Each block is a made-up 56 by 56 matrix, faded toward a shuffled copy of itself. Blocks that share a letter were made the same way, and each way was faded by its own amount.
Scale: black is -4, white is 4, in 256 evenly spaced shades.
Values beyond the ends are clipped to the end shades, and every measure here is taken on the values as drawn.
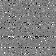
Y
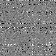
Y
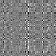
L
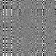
L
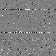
Y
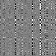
L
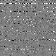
Y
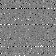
Y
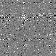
Y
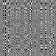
L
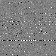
Y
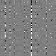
L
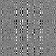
L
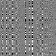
L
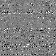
Y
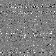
Y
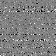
Y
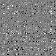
Y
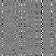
L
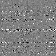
Y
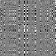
L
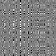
L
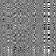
L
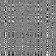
L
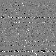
Y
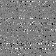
Y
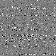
Y
